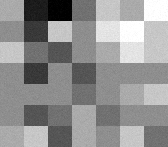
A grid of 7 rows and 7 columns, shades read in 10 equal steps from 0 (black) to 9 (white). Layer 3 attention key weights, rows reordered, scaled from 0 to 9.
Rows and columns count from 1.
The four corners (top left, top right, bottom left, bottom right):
6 9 6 4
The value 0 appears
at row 1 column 3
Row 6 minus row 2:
0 1 -3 1 -4 -4 -2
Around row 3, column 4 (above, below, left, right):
5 3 3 6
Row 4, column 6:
5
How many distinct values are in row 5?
4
